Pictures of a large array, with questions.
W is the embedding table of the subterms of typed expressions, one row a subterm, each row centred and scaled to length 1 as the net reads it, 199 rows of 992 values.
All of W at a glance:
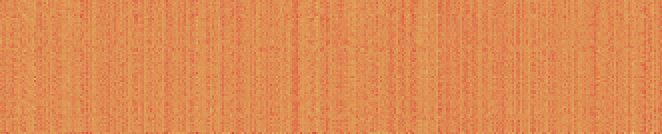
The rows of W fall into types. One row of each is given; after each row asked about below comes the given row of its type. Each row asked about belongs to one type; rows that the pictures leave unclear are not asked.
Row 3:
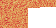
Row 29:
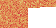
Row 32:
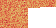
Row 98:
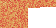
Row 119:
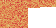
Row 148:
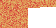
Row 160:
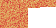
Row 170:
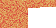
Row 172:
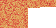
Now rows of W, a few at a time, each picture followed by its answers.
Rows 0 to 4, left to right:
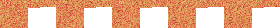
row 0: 148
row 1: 170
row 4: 3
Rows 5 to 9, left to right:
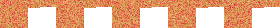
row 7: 29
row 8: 119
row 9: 3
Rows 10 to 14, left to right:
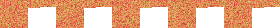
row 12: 32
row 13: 172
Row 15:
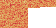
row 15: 119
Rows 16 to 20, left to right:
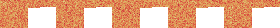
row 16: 98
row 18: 148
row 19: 119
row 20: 29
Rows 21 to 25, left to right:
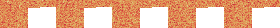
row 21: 170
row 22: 32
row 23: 29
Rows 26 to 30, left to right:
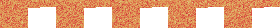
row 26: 148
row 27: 3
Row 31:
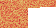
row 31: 29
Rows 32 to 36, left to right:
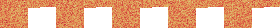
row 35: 29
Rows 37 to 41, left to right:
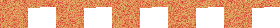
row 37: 172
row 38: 3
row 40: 29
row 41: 160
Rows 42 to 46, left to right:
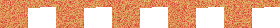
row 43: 29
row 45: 148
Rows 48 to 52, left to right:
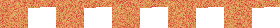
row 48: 98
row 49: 98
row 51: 98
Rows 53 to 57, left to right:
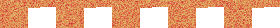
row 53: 98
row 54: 172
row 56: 29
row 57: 148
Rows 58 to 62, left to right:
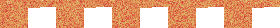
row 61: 29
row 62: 160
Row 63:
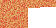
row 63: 160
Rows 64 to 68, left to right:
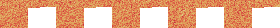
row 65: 29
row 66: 160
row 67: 32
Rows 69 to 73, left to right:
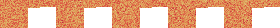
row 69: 172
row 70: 32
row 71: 172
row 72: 170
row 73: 170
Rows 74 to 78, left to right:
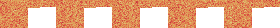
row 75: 32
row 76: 170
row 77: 170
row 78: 29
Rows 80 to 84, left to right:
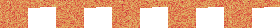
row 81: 119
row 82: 170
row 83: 29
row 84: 170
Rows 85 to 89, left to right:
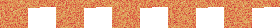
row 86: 160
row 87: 98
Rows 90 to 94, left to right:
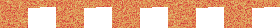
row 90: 29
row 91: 32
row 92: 160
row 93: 119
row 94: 148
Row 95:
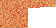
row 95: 148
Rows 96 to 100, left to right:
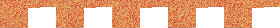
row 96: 32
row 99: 32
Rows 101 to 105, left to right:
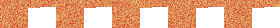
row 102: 3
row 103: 32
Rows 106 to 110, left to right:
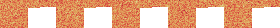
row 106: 29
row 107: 32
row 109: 148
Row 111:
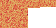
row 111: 148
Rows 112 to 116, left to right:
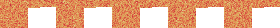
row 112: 119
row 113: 172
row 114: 98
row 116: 98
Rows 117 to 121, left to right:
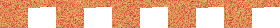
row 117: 148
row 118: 32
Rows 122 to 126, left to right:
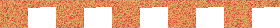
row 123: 29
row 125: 119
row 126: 172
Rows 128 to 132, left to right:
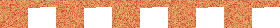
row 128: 170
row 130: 98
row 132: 98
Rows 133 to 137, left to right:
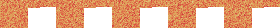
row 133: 98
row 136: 3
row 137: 32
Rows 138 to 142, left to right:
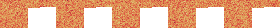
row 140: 29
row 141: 32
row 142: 172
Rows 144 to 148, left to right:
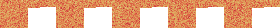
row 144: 160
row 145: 148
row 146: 172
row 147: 160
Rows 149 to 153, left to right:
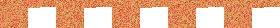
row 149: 172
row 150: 98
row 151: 170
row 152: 119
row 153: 98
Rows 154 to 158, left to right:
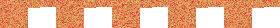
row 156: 119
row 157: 148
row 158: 119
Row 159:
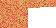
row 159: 170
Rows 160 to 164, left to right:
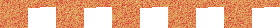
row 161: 32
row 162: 3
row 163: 160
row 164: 3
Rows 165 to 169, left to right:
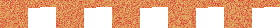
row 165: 160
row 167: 3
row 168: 172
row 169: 98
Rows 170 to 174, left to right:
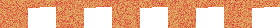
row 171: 32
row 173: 148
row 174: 32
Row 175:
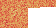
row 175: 32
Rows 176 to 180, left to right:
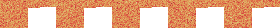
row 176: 160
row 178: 3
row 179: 170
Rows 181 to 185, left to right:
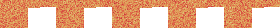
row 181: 160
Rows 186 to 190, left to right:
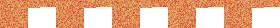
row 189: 148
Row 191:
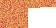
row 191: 160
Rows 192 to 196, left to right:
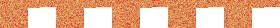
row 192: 29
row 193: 29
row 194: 172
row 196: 98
